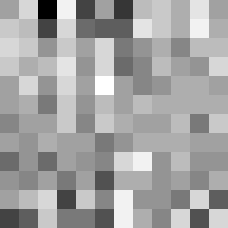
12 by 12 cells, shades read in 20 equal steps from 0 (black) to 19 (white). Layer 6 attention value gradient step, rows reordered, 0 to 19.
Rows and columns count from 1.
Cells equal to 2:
0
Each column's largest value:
16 16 16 18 15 19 18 18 15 16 18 16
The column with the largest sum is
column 4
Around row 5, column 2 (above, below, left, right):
13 13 12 11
